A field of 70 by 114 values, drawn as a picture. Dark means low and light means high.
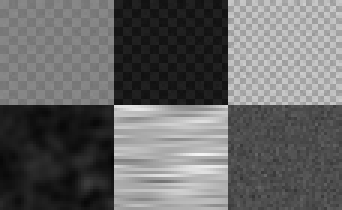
It is made of 2 by 3 panels. Panel 1,1: middling, checkered, faint in contrast. Panel 1,2: very low, checkered, faint in contrast. Panel 1,3: high, checkered. Panel 2,1: very low, blotchy, faint in contrast. Panel 2,2: high, streaked across. Panel 2,3: low, fine-grained, faint in contrast.
